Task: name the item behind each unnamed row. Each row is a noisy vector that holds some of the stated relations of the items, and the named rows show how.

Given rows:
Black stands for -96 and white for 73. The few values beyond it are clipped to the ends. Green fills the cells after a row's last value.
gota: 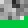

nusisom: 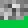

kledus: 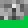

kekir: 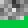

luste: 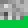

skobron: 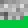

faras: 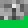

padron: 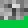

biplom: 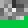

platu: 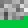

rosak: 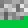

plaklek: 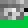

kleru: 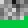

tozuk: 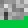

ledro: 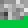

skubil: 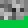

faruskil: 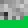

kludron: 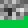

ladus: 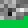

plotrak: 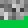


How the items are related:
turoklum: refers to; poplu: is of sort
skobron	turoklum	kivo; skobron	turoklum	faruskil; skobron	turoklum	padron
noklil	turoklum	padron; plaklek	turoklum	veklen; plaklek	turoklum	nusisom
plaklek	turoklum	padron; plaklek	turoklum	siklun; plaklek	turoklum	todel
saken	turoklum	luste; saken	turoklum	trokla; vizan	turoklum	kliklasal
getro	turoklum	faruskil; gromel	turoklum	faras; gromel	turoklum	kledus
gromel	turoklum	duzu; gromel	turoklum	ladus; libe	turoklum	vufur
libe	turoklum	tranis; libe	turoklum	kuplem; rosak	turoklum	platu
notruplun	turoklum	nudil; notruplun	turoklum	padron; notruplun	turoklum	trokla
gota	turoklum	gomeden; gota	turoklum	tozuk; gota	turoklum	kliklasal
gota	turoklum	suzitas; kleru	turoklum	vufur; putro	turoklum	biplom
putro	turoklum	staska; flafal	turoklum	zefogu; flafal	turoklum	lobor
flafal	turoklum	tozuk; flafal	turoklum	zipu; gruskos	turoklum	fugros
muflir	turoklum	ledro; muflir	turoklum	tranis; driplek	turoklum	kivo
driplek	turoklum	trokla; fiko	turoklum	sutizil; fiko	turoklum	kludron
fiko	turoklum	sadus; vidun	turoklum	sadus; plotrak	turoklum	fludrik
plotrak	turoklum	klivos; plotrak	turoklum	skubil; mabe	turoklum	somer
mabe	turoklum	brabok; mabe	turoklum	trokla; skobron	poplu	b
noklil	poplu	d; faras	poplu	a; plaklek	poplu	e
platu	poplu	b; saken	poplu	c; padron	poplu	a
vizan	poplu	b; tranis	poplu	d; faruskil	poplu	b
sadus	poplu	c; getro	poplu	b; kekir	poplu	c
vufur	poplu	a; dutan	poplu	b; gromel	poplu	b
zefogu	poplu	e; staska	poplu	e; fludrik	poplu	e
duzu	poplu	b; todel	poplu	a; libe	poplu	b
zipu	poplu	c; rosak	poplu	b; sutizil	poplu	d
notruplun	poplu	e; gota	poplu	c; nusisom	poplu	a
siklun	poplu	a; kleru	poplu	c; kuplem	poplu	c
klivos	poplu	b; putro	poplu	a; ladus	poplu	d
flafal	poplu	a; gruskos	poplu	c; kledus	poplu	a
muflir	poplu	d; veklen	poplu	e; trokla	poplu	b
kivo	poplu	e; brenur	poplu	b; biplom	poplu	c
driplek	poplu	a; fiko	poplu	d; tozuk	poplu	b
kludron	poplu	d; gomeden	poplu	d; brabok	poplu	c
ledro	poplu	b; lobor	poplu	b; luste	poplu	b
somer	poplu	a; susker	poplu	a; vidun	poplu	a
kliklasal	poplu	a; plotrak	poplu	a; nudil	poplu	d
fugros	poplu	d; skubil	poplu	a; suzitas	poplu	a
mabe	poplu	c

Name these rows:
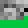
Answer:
kivo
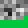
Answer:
fiko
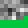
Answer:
tranis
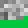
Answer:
libe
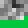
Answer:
sadus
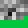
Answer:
gomeden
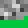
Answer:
putro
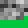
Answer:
fludrik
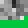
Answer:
zipu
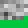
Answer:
gromel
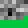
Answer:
fugros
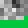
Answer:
saken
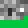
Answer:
nudil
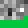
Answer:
noklil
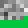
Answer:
klivos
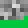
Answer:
susker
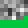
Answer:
muflir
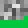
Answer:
somer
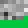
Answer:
duzu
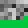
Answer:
zefogu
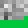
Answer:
vizan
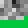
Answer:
brabok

